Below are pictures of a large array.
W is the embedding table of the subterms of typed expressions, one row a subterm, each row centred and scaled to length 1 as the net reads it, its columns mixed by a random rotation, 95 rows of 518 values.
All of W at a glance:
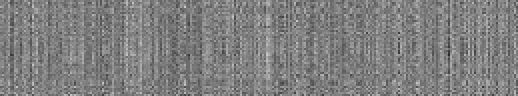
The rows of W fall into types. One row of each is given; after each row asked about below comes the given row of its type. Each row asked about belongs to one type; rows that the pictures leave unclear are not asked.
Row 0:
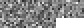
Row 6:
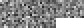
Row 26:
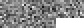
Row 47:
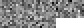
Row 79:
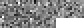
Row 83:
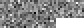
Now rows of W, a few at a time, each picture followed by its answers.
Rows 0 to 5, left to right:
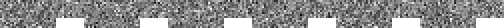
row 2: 47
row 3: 0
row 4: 0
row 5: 79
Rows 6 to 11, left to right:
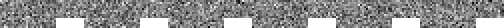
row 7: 0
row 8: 47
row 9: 26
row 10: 26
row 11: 47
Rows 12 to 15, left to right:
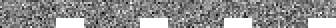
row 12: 26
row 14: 0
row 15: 6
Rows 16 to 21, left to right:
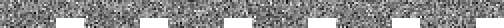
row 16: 83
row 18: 0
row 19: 79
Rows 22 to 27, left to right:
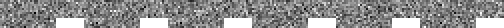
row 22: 83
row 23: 0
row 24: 0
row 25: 26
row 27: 83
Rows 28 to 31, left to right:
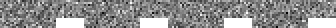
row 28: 0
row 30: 83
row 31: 83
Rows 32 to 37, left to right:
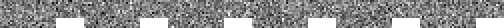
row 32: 47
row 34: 83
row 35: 79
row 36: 26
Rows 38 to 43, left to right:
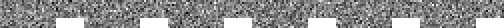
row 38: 47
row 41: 0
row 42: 6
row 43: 47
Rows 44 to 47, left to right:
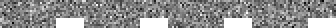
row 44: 47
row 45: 47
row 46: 83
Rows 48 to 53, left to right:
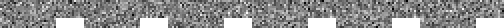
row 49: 0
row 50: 83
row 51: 47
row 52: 47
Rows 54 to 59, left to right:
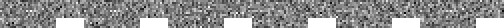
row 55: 0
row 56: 6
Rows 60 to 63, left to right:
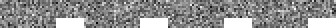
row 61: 47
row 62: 26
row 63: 47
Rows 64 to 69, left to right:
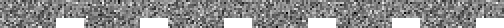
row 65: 79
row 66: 6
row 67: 83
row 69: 0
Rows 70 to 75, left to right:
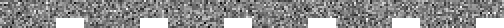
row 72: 47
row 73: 26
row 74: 79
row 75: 6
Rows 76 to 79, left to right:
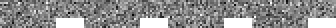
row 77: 0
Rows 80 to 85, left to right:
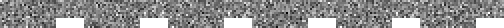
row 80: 6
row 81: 83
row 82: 83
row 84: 83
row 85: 6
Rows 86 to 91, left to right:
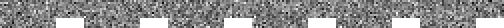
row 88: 0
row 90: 83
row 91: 47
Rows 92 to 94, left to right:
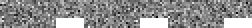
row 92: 79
